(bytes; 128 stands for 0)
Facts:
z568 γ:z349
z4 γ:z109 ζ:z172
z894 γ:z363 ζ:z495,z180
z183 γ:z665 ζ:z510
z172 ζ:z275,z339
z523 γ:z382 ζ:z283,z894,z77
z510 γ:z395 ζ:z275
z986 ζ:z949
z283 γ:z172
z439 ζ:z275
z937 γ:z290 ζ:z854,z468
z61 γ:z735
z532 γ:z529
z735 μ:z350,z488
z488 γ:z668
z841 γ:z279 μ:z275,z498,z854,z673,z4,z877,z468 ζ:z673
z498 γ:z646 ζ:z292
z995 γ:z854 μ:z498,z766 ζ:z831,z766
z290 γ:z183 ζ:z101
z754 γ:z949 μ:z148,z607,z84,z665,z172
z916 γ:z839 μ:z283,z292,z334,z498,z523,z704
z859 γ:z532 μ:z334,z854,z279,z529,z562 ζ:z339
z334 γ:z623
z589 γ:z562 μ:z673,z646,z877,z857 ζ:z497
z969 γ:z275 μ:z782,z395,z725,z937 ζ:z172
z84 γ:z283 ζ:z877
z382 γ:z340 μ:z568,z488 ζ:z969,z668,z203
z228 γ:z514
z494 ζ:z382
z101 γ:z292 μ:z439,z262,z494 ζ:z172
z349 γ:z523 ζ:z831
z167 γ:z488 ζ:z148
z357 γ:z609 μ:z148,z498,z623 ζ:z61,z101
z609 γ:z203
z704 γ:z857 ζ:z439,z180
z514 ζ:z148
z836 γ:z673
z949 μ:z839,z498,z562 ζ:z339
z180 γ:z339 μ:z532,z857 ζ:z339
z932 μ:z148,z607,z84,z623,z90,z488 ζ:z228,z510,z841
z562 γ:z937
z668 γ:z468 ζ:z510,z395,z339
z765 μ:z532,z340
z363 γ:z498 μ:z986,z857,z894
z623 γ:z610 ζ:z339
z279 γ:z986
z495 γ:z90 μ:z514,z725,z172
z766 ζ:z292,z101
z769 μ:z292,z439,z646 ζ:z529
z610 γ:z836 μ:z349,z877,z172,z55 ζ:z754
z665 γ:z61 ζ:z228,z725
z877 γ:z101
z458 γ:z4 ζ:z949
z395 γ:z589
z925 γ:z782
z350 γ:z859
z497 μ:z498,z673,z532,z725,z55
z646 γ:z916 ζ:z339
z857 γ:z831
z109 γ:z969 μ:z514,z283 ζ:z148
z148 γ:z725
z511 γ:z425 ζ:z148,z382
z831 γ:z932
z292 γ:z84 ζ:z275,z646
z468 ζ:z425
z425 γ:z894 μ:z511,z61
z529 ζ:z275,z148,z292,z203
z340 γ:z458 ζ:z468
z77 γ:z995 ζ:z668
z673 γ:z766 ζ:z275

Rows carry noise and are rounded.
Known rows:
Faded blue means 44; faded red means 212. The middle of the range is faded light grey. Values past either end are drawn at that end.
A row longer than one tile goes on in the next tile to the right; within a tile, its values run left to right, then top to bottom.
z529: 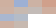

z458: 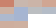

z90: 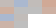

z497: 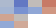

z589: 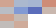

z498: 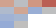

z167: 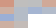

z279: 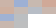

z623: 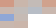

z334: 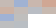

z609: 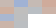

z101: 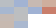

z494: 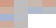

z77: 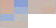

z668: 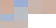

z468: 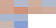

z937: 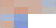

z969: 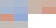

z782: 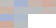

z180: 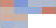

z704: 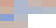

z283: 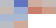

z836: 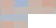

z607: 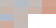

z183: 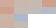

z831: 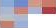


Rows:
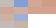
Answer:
z275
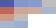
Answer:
z725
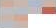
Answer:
z382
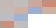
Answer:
z290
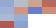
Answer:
z349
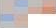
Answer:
z148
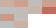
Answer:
z735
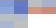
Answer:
z495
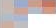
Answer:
z766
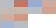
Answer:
z932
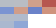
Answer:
z995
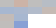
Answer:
z610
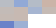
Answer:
z841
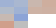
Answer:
z172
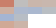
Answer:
z986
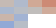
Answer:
z916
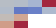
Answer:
z84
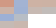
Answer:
z523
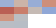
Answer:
z665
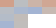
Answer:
z859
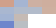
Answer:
z949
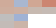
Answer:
z839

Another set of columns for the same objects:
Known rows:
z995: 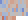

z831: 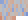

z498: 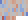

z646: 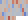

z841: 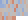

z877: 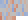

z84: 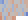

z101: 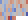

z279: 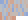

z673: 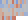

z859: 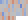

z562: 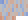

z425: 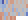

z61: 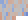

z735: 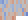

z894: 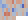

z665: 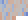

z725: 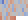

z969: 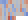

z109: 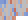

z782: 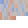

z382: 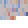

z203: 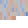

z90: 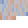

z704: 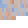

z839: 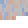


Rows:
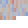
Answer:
z589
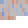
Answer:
z623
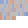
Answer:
z986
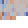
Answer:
z937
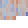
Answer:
z769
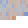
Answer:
z183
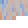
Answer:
z283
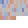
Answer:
z497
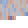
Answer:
z4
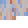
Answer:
z514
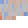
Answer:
z458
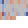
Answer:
z340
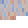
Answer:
z488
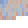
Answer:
z916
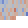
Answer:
z932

